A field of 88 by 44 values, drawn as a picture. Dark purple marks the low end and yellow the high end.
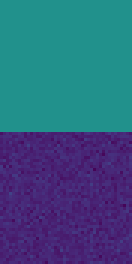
It is made of 2 by 1 panels. Panel 1,1: middling, flat. Panel 2,1: very low, fine-grained, faint in contrast.
